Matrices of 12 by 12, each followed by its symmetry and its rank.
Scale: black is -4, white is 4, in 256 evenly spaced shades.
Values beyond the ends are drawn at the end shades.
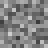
neither, full rank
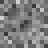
symmetric, full rank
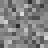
neither, full rank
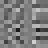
neither, rank two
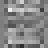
neither, rank two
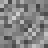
symmetric, full rank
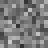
neither, full rank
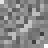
symmetric, full rank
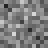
symmetric, full rank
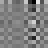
neither, rank one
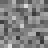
neither, full rank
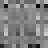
neither, rank two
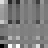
neither, rank one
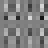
neither, rank one
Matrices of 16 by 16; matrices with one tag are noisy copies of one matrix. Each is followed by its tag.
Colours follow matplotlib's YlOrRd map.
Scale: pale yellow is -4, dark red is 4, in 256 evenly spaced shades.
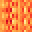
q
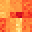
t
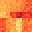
t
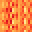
q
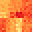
t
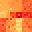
t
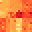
t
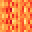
q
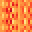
q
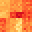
t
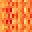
q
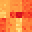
t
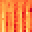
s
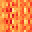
q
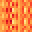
q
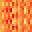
q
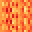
q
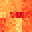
t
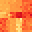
t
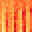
s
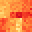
t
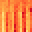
s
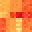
t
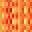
q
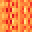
q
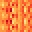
q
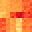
t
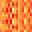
q
